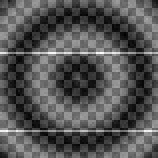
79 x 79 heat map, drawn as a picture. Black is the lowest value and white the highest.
Rings spread out from the centre. There is no overall slope. On average the colour sits 30% of the way up the scale. Rows 27 and 66 differ from the rows beside them.
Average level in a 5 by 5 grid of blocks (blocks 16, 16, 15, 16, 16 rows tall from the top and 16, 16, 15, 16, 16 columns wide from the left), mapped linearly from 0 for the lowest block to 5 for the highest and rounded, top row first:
52125
24542
14041
24442
52225
